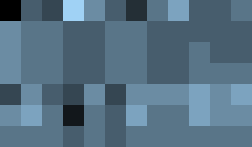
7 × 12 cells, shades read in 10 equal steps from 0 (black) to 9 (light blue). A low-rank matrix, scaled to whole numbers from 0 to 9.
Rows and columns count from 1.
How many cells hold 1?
1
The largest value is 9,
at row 1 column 4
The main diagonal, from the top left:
0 5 5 4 6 4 5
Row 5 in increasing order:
3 3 3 4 6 6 6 6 6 6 7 7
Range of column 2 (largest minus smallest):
3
